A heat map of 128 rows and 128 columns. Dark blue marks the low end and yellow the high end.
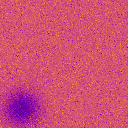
Ninth with the lowest average: bottom left. Odd rows or columns: none. Histogram: skewed, a long tail of low values. Dips: one, in the bottom left. Stripes: none.
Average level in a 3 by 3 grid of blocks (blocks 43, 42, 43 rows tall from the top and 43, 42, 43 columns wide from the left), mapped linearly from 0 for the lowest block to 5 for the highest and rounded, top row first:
555 | 555 | 055
